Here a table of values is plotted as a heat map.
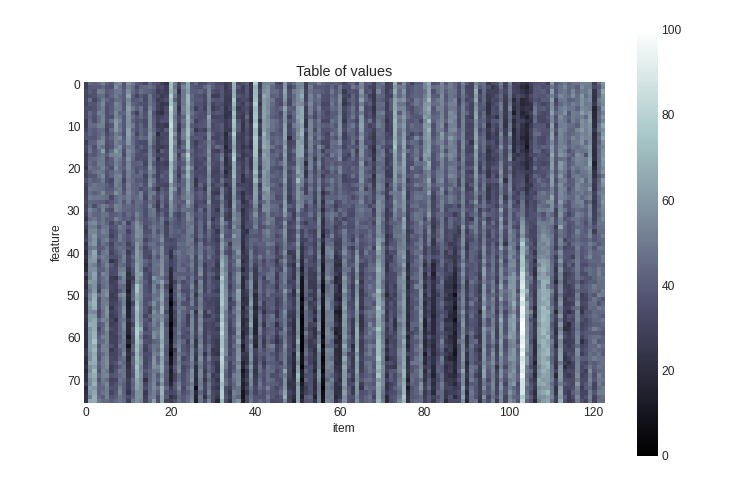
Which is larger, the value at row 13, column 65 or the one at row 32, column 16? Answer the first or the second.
the first
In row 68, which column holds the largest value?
103
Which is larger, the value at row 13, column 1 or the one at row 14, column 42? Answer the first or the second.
the second
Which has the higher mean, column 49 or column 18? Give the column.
18
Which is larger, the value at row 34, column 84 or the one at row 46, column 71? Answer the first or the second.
the first
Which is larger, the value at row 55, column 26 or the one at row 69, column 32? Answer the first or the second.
the second
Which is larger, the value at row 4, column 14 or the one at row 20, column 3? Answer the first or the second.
the second
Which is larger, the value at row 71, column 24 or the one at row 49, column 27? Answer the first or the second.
the second
